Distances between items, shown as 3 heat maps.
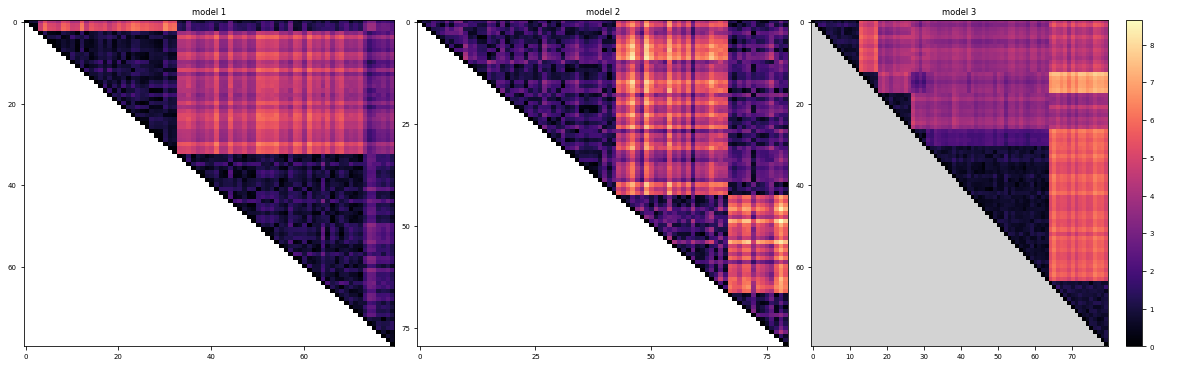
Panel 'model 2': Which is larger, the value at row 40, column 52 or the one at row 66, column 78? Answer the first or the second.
the second
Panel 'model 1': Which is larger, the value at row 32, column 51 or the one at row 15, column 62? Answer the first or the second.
the first
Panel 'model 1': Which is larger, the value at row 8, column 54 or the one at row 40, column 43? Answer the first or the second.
the first
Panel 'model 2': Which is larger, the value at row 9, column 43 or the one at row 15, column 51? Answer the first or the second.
the first
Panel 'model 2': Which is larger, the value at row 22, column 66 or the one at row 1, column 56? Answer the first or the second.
the second
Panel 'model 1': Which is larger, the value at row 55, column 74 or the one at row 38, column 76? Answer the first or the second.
the first
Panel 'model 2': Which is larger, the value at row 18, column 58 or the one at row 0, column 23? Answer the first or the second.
the first
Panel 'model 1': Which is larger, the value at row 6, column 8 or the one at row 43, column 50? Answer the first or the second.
the second
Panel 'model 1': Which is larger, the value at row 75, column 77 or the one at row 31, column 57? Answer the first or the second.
the second
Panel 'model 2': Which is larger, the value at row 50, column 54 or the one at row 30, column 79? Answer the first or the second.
the first
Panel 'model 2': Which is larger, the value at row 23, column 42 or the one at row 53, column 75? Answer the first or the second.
the second
